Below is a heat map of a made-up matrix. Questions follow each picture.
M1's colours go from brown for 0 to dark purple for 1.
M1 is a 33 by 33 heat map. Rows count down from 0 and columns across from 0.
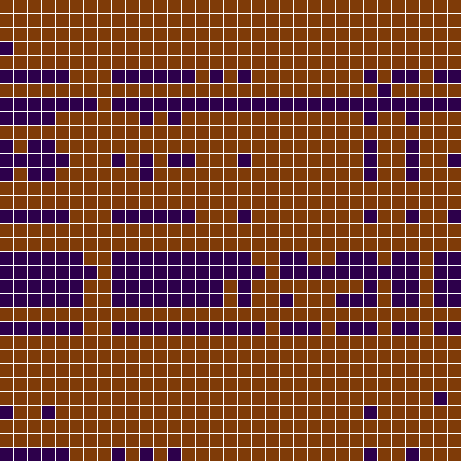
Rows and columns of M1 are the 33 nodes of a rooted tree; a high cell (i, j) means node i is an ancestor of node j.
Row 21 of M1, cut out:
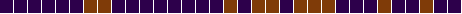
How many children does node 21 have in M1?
3
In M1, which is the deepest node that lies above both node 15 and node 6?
19
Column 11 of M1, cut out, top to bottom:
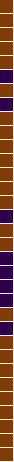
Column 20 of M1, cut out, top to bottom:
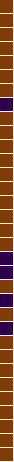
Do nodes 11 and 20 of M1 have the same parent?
no
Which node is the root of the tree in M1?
7
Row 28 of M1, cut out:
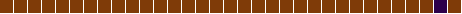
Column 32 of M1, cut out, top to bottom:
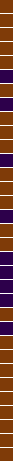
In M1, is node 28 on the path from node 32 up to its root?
no
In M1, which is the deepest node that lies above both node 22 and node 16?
23
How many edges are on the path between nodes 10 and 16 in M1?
10
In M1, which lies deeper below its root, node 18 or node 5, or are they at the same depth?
node 5
